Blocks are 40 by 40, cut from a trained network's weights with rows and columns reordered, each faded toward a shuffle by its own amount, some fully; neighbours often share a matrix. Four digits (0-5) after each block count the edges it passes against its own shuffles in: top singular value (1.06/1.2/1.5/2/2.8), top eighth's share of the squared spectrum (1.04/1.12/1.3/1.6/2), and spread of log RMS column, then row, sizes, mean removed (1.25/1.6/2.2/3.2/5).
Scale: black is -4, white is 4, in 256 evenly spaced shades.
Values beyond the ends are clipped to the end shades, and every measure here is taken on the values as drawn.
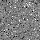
1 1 0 0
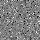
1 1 0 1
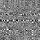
3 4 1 2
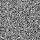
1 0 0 0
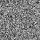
2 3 0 0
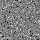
0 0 0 0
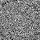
2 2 0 1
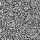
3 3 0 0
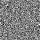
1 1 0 0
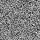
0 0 0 0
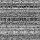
4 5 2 3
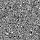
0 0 0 0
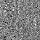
2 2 1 0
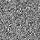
2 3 1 0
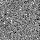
0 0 0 0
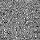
2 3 1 1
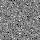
0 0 0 0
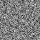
2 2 0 0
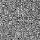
2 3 1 1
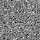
2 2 0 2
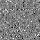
2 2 0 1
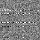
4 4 1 2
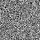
1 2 0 0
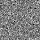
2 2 0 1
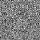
3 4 1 2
